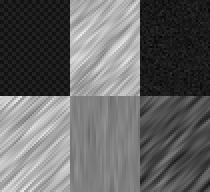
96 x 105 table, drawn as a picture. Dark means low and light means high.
The table splits into 2 rows of 3 panels. Panel 1,1: very low, checkered, faint in contrast. Panel 1,2: high, slanting up to the right. Panel 1,3: very low, fine-grained, faint in contrast. Panel 2,1: high, slanting up to the right. Panel 2,2: middling, streaked downward, faint in contrast. Panel 2,3: low, slanting up to the right.
